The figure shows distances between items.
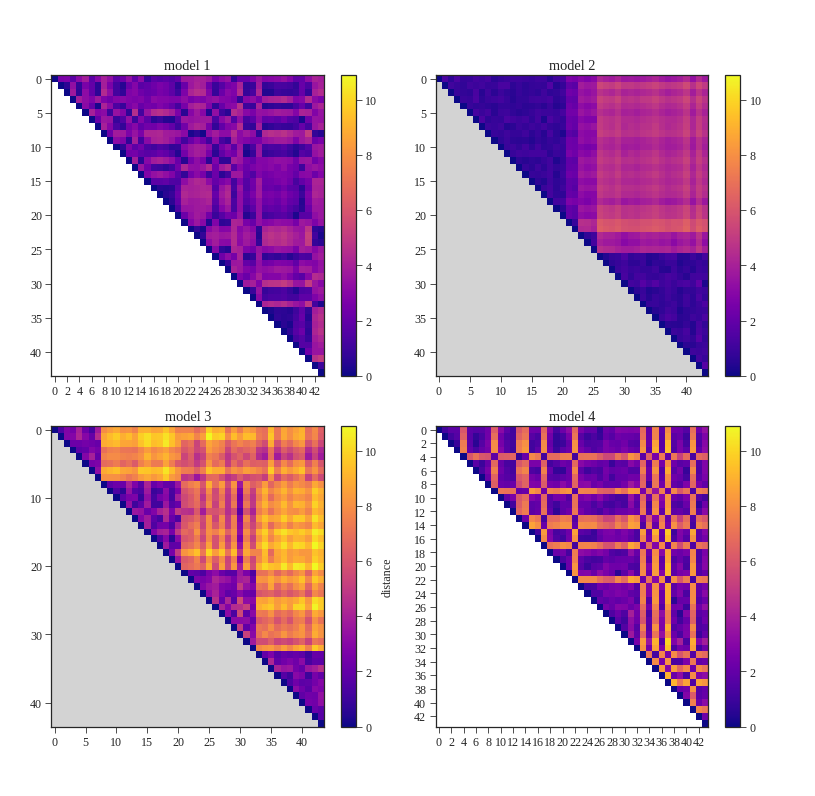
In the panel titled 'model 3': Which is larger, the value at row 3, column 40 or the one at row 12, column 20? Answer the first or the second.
the first
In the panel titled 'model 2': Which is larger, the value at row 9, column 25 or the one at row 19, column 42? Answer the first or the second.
the second
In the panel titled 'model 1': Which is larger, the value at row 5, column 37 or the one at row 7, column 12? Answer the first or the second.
the first
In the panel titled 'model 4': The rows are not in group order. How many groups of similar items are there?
2
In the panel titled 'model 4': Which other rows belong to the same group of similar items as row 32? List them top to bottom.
0, 1, 2, 3, 5, 6, 7, 8, 10, 11, 12, 15, 16, 18, 19, 20, 21, 23, 24, 25, 26, 27, 28, 29, 30, 31, 34, 36, 38, 39, 40, 42, 43
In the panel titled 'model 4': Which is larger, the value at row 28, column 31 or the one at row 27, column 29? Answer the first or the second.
the first
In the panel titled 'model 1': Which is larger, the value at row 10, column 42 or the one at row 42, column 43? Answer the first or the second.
the first
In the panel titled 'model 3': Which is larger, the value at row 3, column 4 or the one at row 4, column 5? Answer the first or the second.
the second
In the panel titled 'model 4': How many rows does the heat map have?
44
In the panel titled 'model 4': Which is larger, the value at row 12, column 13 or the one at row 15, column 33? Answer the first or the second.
the second
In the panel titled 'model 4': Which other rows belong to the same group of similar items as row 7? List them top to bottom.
0, 1, 2, 3, 5, 6, 8, 10, 11, 12, 15, 16, 18, 19, 20, 21, 23, 24, 25, 26, 27, 28, 29, 30, 31, 32, 34, 36, 38, 39, 40, 42, 43
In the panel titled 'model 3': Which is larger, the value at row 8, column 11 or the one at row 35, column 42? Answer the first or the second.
the second
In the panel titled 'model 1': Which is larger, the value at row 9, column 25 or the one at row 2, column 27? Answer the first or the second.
the second
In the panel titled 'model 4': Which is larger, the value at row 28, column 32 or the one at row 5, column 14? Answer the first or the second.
the second
